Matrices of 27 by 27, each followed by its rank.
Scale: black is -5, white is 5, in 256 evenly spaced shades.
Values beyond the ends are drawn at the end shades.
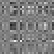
two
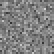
full rank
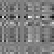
two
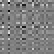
two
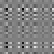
one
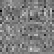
five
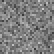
full rank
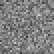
full rank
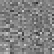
five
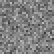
full rank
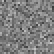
full rank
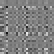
two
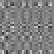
two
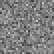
full rank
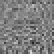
five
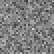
full rank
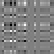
one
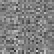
five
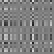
one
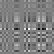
one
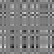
one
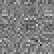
five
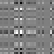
one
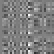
two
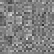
five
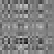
two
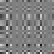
one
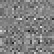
five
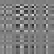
one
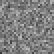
full rank
